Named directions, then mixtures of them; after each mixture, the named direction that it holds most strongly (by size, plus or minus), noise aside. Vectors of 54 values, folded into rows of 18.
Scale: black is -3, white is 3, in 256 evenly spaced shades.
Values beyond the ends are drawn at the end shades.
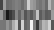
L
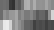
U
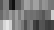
U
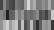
L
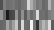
L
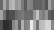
U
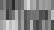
U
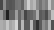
L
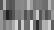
L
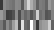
L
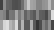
U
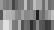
U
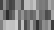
L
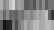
U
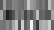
L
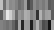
L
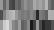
U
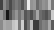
L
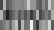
L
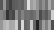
L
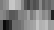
U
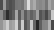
L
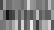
L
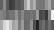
U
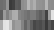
U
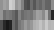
U
